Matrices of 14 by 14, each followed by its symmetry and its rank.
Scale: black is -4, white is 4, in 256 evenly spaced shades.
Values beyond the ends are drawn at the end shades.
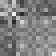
symmetric, rank three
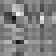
antisymmetric, rank two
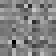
neither, rank three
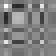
symmetric, rank one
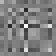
symmetric, rank two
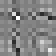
symmetric, rank two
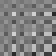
symmetric, rank one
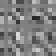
antisymmetric, rank two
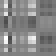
neither, rank one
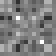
symmetric, rank two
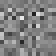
neither, rank three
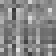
neither, rank three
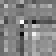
symmetric, rank two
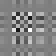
symmetric, rank one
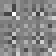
symmetric, rank three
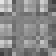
symmetric, rank two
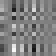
neither, rank one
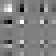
symmetric, rank one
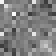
symmetric, rank three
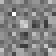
symmetric, rank three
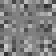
antisymmetric, rank two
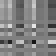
neither, rank one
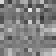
neither, rank three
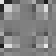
symmetric, rank one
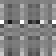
neither, rank one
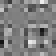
antisymmetric, rank two
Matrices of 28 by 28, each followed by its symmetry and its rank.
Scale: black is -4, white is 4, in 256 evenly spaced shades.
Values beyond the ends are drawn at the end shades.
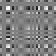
symmetric, rank one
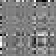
antisymmetric, rank two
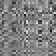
neither, rank three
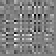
antisymmetric, rank two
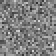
neither, full rank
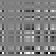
neither, rank one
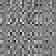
neither, rank three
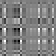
neither, rank one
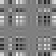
symmetric, rank one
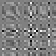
antisymmetric, rank two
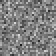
neither, full rank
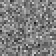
neither, full rank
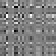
antisymmetric, rank two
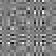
antisymmetric, rank two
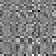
neither, rank three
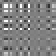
symmetric, rank one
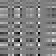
neither, rank one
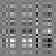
neither, rank one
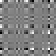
symmetric, rank one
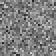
neither, full rank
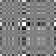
symmetric, rank one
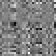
neither, rank three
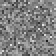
neither, full rank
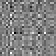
neither, rank three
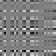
neither, rank one
